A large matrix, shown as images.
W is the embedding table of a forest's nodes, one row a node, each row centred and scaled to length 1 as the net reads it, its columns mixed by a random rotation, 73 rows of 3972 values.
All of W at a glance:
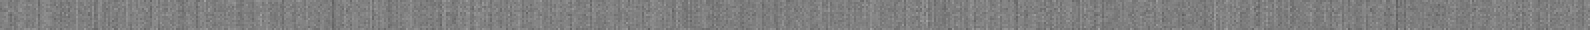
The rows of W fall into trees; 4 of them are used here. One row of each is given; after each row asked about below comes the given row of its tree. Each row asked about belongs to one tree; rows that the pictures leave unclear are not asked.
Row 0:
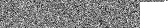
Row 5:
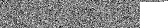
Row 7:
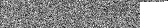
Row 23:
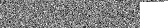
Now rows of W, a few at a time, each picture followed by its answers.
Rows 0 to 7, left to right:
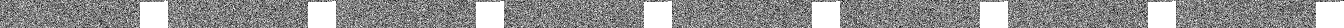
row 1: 7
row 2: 7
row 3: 23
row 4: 7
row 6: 0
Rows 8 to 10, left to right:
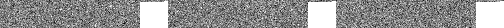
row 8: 0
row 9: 23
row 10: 7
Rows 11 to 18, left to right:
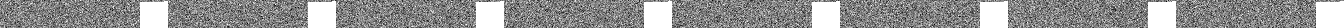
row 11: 0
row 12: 5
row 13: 23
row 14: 0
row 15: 23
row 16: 23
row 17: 7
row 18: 0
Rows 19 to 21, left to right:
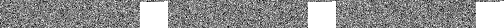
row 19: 23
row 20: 5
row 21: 7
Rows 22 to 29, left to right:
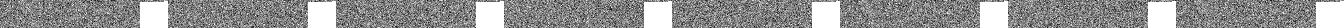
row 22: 5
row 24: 5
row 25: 7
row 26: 0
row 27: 5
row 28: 7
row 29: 5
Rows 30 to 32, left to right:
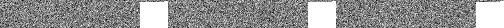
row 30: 23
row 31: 0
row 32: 23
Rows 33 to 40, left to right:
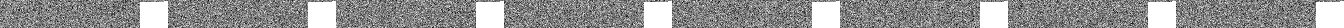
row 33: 7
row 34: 23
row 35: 0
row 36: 23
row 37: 23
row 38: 23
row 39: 0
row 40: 7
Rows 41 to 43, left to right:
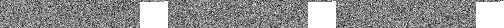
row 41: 7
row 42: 5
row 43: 23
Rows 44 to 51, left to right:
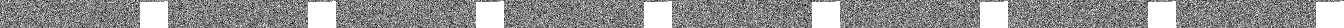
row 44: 0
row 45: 0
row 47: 23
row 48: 7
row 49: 0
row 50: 7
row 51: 0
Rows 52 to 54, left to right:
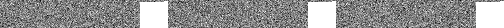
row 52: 23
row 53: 23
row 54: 23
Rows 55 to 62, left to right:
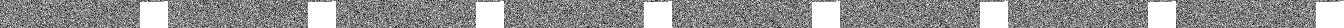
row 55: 7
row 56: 7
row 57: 5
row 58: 23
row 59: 0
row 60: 0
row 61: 0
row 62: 23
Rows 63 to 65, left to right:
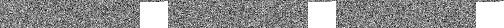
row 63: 7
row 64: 23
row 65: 23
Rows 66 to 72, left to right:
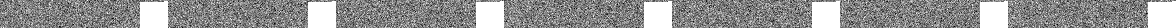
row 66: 5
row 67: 7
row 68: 0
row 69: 7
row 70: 0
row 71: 0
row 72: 7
